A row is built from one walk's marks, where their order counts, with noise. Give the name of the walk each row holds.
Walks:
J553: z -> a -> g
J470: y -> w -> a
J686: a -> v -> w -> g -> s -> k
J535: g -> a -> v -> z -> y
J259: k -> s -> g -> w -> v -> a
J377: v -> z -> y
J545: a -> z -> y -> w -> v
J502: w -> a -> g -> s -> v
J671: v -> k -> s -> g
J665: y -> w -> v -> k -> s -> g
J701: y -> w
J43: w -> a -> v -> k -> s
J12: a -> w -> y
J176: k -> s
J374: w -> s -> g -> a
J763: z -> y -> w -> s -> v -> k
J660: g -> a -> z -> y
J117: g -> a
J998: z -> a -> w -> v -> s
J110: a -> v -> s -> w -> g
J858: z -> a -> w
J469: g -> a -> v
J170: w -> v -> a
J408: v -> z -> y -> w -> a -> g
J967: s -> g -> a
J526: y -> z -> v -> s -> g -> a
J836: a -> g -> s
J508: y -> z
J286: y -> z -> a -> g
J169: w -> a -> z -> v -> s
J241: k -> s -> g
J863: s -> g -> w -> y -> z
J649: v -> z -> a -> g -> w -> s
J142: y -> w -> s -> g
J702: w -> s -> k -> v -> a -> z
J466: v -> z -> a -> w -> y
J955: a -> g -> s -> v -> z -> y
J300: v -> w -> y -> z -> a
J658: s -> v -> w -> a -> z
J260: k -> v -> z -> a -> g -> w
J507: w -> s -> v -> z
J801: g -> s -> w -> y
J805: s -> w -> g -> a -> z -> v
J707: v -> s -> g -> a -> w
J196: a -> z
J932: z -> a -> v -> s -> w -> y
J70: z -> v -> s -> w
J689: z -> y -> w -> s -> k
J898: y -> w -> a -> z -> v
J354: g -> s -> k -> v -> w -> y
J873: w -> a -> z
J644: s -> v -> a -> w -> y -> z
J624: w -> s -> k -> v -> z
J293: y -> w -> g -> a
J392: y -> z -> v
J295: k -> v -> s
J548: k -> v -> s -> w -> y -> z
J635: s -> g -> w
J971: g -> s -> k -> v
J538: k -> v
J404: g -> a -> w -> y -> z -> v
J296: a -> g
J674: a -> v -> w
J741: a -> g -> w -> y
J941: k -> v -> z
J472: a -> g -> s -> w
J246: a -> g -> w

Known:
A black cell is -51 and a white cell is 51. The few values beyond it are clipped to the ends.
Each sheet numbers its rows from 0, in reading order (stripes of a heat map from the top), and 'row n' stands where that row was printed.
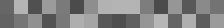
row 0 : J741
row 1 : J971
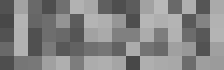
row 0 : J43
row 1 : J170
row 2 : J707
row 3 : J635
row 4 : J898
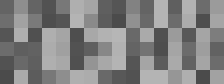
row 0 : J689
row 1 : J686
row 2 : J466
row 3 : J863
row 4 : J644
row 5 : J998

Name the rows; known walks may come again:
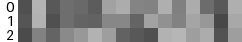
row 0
J707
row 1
J472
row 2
J169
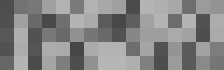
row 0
J898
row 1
J43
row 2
J649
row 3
J466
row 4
J741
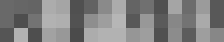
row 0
J863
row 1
J377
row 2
J12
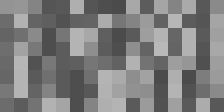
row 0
J671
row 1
J374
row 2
J971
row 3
J686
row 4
J635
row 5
J293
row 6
J408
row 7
J535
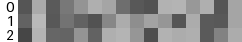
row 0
J998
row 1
J246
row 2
J170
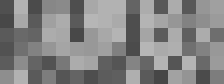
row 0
J470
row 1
J545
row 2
J644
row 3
J805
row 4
J689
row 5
J142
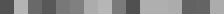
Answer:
J259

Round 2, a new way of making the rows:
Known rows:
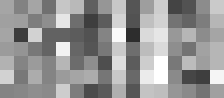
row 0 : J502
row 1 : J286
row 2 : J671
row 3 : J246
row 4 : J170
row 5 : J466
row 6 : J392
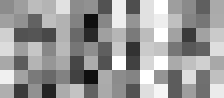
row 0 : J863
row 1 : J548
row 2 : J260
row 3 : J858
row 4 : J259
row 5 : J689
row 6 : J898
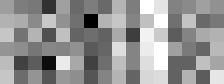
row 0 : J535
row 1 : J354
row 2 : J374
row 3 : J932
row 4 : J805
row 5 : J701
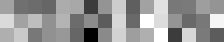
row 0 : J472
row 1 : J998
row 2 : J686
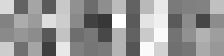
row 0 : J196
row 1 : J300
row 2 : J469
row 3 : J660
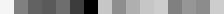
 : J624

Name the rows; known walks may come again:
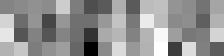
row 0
J392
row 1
J377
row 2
J941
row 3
J686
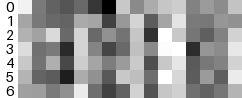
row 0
J624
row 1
J472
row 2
J707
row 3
J293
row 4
J873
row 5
J408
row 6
J286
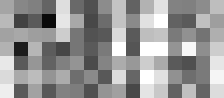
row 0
J296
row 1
J805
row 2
J508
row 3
J665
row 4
J507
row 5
J998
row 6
J142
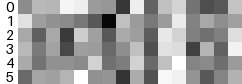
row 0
J644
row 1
J971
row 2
J169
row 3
J470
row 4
J801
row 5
J404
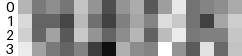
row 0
J836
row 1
J649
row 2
J196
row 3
J689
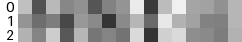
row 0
J241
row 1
J70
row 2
J635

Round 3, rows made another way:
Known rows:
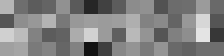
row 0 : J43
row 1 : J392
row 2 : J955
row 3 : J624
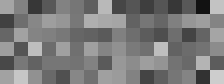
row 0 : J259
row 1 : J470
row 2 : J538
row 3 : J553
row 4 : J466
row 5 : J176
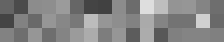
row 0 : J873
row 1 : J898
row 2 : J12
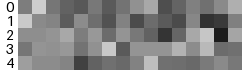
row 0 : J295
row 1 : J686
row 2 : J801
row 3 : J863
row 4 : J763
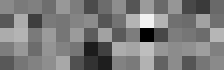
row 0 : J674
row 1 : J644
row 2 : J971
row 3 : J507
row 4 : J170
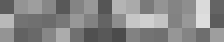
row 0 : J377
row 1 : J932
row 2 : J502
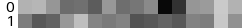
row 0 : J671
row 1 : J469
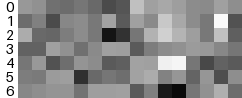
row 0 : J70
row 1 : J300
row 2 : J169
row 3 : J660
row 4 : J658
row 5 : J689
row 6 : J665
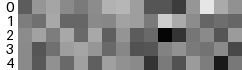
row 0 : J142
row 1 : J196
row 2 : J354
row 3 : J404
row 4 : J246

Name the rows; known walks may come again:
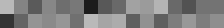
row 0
J702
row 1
J470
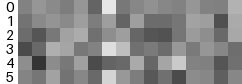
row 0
J967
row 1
J635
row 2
J117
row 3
J286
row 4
J858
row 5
J296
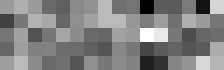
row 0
J241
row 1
J508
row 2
J658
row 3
J538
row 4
J671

